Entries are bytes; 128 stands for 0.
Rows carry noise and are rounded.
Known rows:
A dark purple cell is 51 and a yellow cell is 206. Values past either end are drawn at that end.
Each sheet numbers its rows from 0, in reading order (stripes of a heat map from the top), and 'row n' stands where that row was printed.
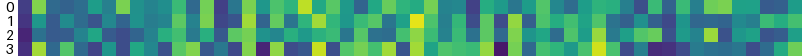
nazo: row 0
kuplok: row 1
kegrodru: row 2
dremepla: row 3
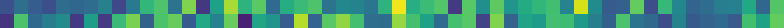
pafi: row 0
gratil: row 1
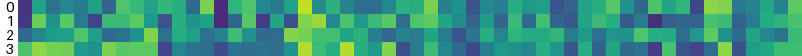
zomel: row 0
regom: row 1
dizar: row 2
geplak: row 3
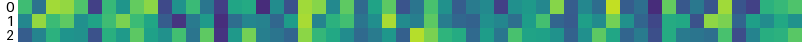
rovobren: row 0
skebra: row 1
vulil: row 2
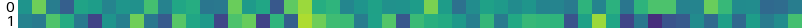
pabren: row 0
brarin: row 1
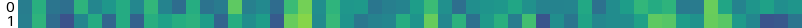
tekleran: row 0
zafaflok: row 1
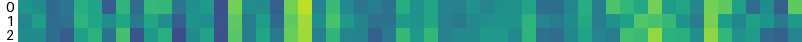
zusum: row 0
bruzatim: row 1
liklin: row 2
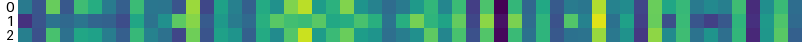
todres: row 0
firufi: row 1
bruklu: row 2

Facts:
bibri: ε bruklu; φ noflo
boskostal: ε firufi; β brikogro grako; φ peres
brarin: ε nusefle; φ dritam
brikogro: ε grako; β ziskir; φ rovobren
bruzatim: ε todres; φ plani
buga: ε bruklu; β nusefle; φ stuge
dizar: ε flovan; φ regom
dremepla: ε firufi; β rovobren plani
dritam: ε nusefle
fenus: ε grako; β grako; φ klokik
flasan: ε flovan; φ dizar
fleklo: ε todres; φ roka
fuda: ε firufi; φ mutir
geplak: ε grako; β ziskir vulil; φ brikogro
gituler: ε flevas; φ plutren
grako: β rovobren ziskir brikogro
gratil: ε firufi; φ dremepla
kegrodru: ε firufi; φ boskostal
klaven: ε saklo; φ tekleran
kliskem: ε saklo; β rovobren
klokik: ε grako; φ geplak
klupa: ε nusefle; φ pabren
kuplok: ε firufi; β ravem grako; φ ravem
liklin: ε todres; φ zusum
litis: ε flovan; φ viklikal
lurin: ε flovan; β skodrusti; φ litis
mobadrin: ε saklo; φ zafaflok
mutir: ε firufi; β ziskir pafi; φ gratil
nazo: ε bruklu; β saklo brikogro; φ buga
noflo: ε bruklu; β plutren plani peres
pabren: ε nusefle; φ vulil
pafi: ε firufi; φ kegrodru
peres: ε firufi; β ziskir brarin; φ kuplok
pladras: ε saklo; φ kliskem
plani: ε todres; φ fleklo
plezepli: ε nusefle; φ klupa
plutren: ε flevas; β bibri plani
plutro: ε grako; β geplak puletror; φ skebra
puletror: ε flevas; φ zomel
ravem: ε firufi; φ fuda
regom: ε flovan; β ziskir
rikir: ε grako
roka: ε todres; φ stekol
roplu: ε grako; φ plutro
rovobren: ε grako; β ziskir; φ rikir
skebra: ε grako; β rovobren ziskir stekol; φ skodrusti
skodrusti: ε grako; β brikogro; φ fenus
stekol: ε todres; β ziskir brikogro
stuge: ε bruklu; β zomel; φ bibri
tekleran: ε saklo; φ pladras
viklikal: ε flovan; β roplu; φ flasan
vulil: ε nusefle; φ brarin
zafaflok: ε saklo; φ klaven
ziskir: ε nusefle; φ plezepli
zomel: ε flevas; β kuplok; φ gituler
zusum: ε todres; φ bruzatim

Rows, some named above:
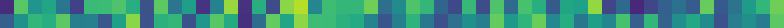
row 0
stekol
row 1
dritam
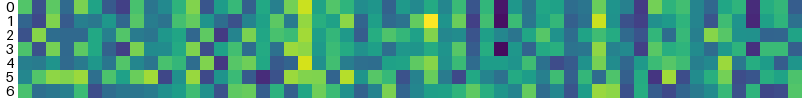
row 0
nusefle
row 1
saklo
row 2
nazo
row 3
nusefle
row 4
puletror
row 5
rikir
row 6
bibri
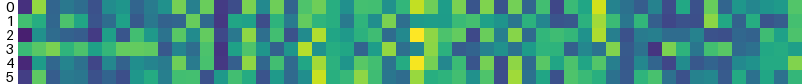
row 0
boskostal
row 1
plutren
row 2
ravem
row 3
skodrusti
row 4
kuplok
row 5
fuda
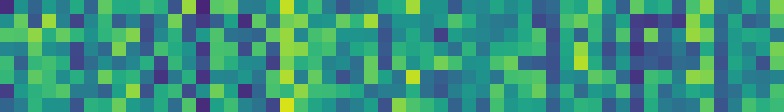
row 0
zomel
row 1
noflo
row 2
klokik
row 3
brarin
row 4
plani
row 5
plutro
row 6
dritam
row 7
vulil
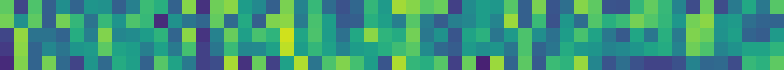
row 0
ziskir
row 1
roplu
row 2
nazo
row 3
stuge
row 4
mutir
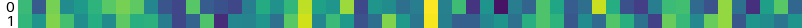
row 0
grako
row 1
plutro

